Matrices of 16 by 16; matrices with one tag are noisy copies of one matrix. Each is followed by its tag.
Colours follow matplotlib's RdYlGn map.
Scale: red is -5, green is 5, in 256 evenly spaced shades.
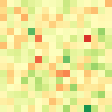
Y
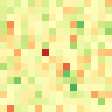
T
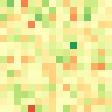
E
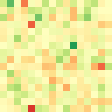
E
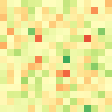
Y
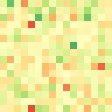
E
